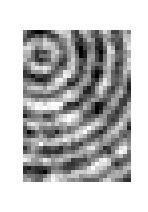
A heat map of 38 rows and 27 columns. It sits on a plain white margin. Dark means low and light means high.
No row or column stands out. The ninth with the highest average is the middle left. Overall the values sit about 50% of the way up the scale. Rings spread out from the top left. No overall slope runs across the table.
